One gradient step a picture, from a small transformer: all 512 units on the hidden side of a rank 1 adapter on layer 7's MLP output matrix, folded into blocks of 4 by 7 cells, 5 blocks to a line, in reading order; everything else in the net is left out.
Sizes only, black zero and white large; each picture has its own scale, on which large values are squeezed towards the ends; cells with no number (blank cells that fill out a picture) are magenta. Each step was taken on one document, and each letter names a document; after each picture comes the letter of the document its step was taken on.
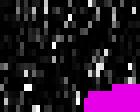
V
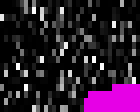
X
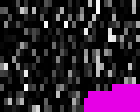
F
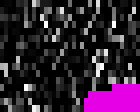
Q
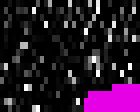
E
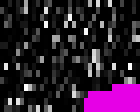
F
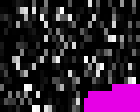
Q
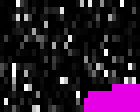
V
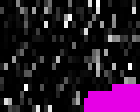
E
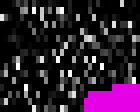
X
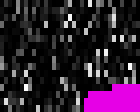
V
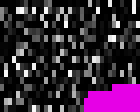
F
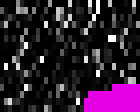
F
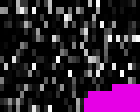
E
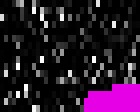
X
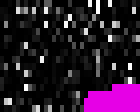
F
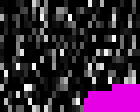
Q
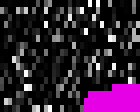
F
